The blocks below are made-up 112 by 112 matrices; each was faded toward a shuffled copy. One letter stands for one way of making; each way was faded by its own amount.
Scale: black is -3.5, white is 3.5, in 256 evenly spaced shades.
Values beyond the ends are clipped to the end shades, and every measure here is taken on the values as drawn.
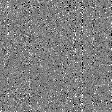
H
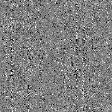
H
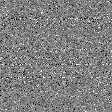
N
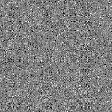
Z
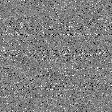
N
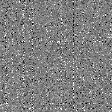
H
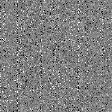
H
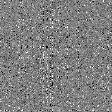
H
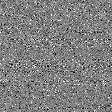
N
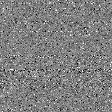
N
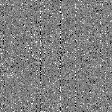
H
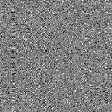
Z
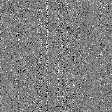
H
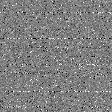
N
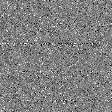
N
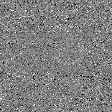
N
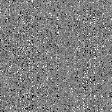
H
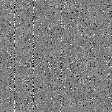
H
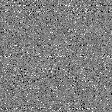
N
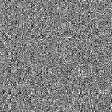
Z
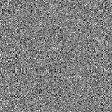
Z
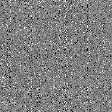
H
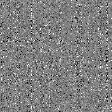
H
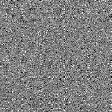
Z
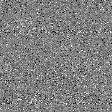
N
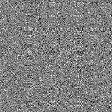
Z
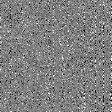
H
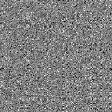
Z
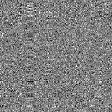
Z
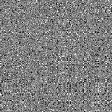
Z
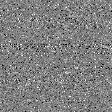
N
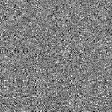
Z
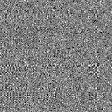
Z
